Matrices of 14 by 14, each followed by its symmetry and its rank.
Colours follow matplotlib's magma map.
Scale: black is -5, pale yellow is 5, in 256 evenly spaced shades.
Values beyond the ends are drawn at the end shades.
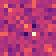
symmetric, rank three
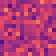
antisymmetric, full rank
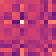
symmetric, rank two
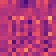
neither, rank three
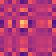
symmetric, rank one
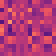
neither, rank two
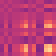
symmetric, rank one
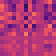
neither, rank two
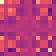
symmetric, rank two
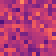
antisymmetric, full rank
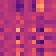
neither, rank two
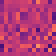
neither, rank three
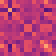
symmetric, rank three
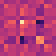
symmetric, rank two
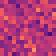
antisymmetric, full rank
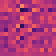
neither, rank three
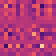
neither, rank two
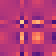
symmetric, rank one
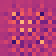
symmetric, rank two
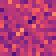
antisymmetric, full rank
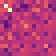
symmetric, rank three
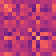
symmetric, rank three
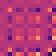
symmetric, rank one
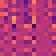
neither, rank two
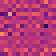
neither, rank three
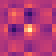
symmetric, rank one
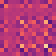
symmetric, rank three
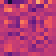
neither, rank three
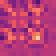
symmetric, rank two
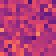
antisymmetric, full rank
